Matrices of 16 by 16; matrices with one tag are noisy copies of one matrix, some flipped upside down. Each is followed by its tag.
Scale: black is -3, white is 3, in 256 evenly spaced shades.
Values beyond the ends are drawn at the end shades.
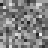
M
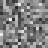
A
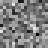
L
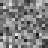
M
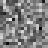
A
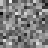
M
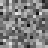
M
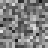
L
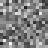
M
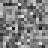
A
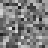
A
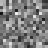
M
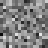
M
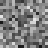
L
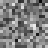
L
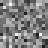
M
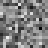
A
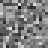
A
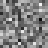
A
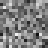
M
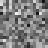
M
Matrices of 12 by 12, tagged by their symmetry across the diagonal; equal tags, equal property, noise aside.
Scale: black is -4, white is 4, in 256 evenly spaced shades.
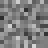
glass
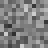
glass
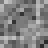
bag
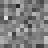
glass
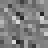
glass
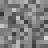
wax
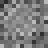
bag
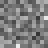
bag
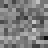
wax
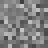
bag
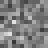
wax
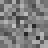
bag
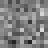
glass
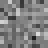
glass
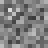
bag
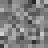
glass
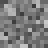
bag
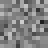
wax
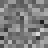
wax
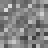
bag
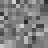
glass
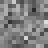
wax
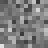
wax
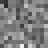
wax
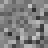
bag
